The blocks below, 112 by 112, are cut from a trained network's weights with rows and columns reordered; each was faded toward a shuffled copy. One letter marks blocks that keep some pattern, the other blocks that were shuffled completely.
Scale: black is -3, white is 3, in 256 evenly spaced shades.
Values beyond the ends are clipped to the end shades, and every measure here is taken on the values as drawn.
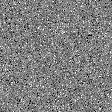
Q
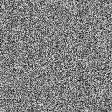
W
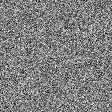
Q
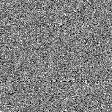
W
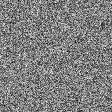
Q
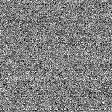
W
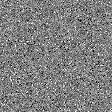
W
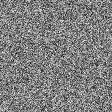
Q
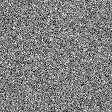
Q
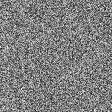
W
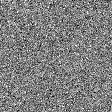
Q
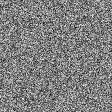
Q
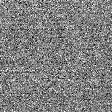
W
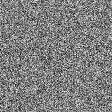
W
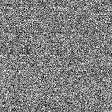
W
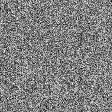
W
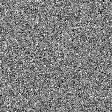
Q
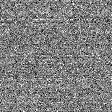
W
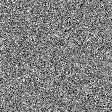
Q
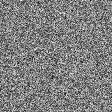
Q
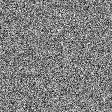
Q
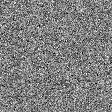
Q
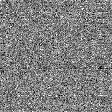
W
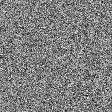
Q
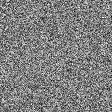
Q
